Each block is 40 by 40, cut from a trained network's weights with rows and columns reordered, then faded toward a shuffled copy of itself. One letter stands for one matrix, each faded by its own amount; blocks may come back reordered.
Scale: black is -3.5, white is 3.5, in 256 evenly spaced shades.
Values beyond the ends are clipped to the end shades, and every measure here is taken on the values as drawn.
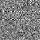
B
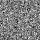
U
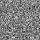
B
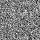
U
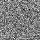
U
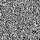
U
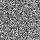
U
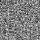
B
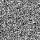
U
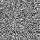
B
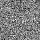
U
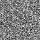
U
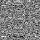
B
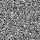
U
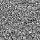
B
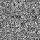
B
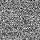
B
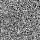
U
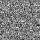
B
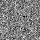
U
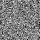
U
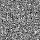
U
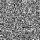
B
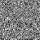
B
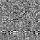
B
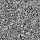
U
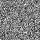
U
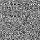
B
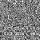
B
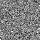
U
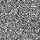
B
